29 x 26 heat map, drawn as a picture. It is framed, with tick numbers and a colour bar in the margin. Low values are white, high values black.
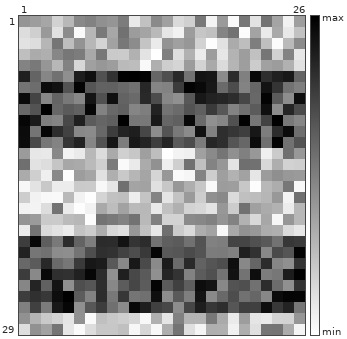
Horizontal stripes repeat 2 times down the table. On average the colour sits 50% of the way up the scale. The middle left is the ninth with the lowest average. No overall slope runs across the table.
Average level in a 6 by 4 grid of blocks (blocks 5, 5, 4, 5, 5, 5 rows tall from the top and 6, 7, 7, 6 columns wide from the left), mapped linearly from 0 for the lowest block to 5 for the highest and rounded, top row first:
1111 / 5555 / 3333 / 0111 / 4444 / 3333
